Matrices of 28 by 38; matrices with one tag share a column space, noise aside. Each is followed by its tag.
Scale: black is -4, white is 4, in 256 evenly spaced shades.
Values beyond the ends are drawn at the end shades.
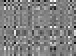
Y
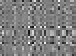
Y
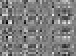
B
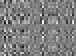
B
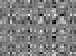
B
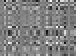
Y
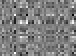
B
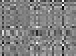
Y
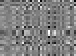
Y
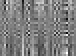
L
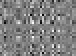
B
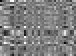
Y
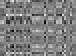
B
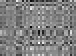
Y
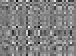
Y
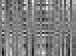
L
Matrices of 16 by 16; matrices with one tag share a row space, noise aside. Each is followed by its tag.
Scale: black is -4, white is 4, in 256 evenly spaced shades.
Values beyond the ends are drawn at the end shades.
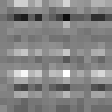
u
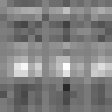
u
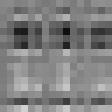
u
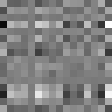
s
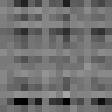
u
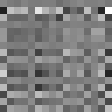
s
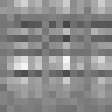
u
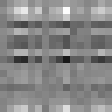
u
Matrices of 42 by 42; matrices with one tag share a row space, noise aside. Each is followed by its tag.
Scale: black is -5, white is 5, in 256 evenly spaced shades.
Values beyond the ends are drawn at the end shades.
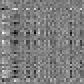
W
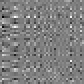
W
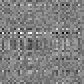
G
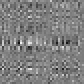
G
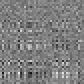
G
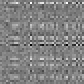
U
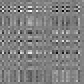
G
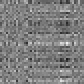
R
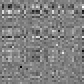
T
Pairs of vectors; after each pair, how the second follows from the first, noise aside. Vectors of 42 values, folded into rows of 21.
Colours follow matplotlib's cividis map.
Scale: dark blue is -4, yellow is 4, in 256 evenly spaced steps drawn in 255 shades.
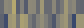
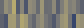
copied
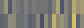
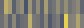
shuffled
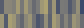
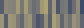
copied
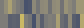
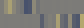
partly zeroed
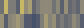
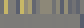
partly zeroed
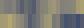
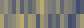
shuffled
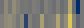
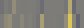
partly zeroed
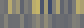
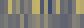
copied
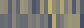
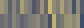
copied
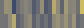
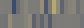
partly zeroed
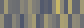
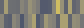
copied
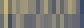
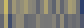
copied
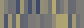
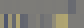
partly zeroed
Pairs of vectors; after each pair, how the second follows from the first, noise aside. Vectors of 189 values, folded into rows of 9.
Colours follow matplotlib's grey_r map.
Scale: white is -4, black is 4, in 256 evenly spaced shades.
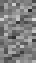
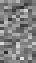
reversed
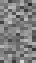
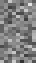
negated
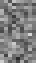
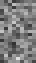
negated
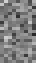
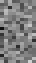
reversed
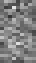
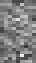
reversed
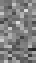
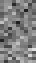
negated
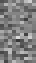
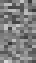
reversed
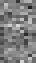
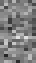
reversed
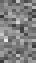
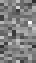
reversed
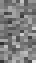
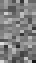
negated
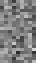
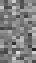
negated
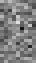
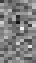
negated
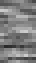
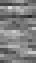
reversed
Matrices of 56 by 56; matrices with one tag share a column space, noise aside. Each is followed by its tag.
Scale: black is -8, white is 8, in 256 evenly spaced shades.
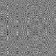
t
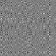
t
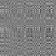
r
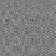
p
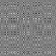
t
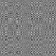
t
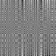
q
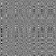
r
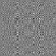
t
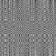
q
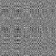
r
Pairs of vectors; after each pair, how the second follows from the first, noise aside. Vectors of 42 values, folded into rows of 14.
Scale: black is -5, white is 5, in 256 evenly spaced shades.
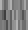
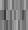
copied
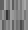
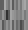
copied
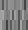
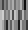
scaled up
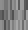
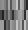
scaled up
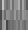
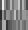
scaled up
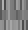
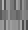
copied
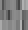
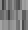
copied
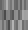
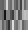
scaled up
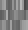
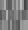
copied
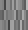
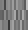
copied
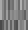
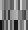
scaled up
